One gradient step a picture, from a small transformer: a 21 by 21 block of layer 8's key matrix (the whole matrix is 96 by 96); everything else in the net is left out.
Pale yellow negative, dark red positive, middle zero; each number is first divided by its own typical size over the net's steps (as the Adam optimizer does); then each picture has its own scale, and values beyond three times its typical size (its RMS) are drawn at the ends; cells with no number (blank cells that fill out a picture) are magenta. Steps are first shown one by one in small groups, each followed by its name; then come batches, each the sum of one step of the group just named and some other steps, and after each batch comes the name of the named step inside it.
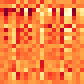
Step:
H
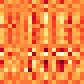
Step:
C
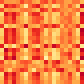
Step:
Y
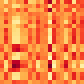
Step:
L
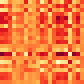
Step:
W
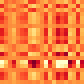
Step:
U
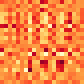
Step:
C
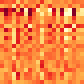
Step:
H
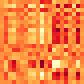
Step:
L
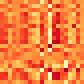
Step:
Y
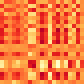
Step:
U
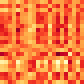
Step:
W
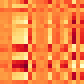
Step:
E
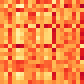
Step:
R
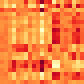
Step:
E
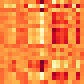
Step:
R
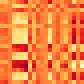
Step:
E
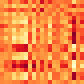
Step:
E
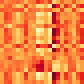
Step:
R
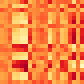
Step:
E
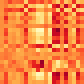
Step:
R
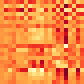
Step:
R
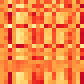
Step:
R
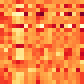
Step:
R
